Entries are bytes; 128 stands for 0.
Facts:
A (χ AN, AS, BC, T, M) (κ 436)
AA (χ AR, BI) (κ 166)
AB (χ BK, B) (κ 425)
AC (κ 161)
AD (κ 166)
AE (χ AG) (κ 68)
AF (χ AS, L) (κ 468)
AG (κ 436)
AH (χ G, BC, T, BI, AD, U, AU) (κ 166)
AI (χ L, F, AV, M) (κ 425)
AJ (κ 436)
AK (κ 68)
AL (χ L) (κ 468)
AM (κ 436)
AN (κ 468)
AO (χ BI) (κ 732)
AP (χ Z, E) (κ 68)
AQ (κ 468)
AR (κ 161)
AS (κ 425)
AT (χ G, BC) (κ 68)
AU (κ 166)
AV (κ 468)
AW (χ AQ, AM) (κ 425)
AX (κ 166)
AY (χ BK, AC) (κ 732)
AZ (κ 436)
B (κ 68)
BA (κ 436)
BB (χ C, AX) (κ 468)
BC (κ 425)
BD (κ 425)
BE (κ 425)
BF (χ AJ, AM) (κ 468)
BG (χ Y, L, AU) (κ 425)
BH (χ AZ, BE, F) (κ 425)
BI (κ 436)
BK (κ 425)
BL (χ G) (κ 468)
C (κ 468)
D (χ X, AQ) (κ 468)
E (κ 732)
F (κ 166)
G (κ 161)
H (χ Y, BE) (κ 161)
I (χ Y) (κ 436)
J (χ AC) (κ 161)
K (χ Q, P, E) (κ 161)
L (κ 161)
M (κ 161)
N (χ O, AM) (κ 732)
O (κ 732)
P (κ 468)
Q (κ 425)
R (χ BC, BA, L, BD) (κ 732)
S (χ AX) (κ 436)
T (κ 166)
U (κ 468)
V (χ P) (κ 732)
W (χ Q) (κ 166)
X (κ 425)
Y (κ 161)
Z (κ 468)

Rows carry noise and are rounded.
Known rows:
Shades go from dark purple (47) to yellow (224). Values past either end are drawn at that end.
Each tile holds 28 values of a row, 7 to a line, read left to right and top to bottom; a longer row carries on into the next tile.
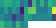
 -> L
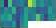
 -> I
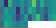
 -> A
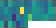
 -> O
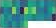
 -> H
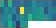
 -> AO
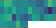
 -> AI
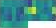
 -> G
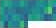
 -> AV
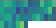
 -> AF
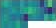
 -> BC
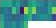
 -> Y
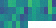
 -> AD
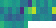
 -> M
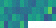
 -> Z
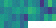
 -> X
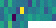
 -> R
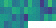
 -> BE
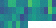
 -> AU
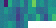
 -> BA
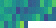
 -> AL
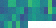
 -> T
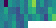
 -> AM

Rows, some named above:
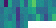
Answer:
BI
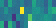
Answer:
O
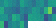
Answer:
AQ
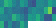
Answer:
P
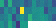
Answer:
AO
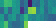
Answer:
K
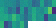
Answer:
BF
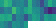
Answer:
BH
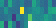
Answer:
O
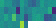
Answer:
BL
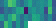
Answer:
W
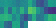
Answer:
AW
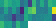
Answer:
L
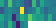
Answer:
AY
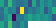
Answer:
R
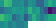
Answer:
AB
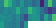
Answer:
Q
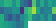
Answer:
AC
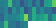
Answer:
AP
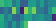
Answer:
H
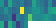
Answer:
O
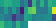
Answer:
L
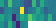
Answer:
AY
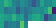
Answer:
BB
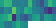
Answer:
BG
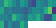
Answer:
P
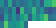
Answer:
AT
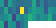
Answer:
N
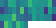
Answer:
AH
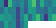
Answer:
S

